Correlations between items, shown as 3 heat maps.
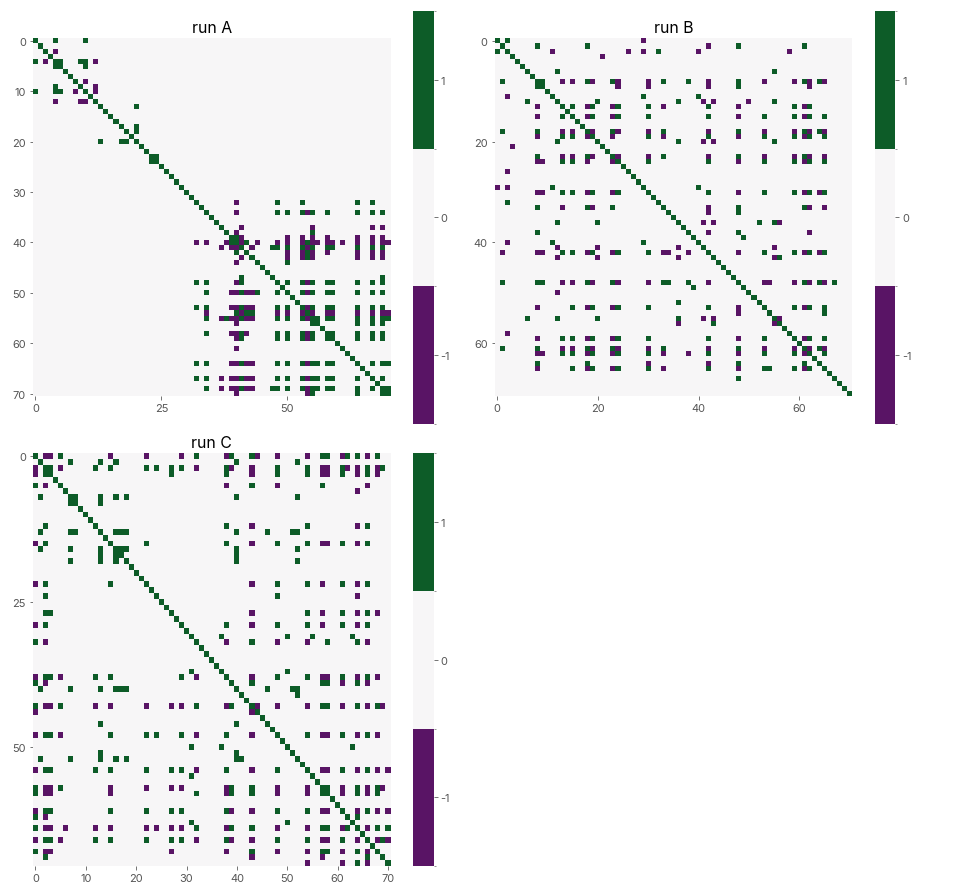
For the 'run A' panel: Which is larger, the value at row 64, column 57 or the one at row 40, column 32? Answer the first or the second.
the first
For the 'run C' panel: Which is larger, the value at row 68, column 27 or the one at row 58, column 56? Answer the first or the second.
the second
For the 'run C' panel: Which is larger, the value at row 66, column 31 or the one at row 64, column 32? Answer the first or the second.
the second
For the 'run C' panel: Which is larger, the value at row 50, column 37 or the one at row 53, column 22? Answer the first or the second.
the first
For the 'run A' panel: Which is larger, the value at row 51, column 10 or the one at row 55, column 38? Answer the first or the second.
the second
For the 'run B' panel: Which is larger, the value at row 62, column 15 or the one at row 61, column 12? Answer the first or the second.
the first
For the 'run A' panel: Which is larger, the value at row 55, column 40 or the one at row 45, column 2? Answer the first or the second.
the second
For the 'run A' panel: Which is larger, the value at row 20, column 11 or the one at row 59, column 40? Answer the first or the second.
the first
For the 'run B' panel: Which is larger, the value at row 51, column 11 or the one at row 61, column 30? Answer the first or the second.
the first
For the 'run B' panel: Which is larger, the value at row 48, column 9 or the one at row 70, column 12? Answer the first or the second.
the first
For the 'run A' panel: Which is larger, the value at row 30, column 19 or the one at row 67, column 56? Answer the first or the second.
the second
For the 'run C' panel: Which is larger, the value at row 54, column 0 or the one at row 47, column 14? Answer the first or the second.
the second
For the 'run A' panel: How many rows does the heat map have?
71
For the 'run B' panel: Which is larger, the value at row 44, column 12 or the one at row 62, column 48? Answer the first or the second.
the first
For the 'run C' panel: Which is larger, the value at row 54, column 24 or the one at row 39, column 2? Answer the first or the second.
the first
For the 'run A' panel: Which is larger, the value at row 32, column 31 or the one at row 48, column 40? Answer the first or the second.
the first
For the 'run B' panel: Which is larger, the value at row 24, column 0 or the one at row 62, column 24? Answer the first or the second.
the second
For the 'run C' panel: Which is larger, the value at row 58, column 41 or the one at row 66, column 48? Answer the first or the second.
the second
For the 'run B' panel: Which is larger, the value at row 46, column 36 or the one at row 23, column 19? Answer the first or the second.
the first
